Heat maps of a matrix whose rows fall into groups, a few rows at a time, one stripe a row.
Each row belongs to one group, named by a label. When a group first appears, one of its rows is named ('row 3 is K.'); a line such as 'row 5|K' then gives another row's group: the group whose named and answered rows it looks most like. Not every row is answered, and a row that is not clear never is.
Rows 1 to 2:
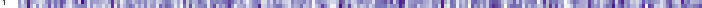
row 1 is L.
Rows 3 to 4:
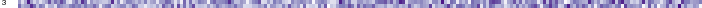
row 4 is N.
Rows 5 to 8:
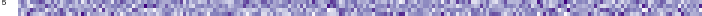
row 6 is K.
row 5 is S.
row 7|N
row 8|L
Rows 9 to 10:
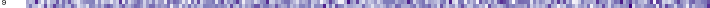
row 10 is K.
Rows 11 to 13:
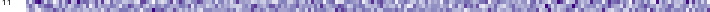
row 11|N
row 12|S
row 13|K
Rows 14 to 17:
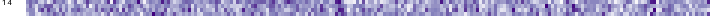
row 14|K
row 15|S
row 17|K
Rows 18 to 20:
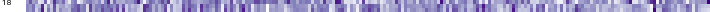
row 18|K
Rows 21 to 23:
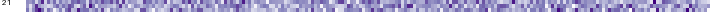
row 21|S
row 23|N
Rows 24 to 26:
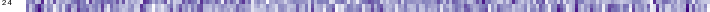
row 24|S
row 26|N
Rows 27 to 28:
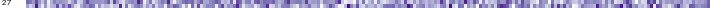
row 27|K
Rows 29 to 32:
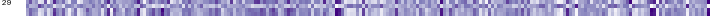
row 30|N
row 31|K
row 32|K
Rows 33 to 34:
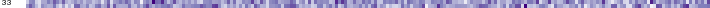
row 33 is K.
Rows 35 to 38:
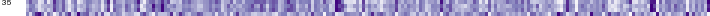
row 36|K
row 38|N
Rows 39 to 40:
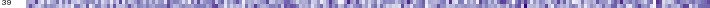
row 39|L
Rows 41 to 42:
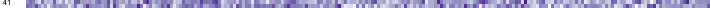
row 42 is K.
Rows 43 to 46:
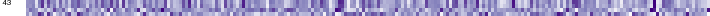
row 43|S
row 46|N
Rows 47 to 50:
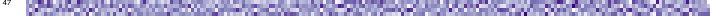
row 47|N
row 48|S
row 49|L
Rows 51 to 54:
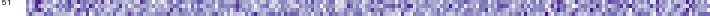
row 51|N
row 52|L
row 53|N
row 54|S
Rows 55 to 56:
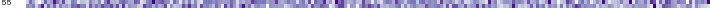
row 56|S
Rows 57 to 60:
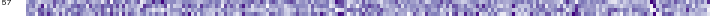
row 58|S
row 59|N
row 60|S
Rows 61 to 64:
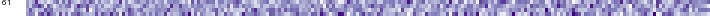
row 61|L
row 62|N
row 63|S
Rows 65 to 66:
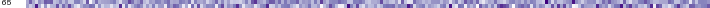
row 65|S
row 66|L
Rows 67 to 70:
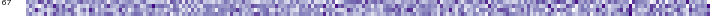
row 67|N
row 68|K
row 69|L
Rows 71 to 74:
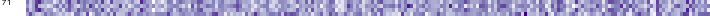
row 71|N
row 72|L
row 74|S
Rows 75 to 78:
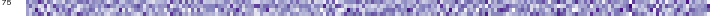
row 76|K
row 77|L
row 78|N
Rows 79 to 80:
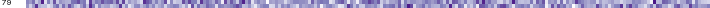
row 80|L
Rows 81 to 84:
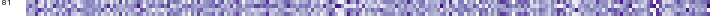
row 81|L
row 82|K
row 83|N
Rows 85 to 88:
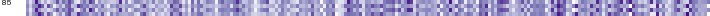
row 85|L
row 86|N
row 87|L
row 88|N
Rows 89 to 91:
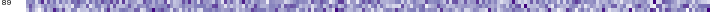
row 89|S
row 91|K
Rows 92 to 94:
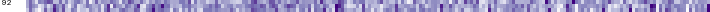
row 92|S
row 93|K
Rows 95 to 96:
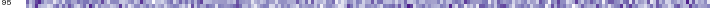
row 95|N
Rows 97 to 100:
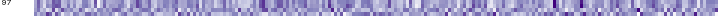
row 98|S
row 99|K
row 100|N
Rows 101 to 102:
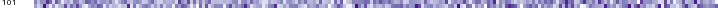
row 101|N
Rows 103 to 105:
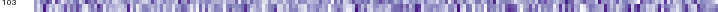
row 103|N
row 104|L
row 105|L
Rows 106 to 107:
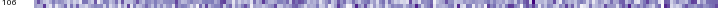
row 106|S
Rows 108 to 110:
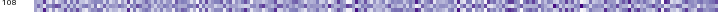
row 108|L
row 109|S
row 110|L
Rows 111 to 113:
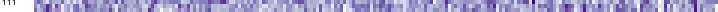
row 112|N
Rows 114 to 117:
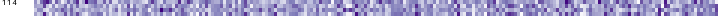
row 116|K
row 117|L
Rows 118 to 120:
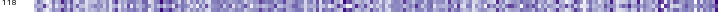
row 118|K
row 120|K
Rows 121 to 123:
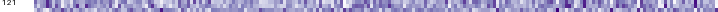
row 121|N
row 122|N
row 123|K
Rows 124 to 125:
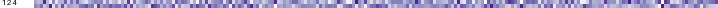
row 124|L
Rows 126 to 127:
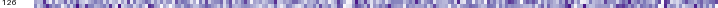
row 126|L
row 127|N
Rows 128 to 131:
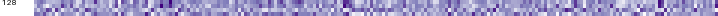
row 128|K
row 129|K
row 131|K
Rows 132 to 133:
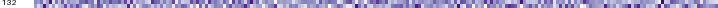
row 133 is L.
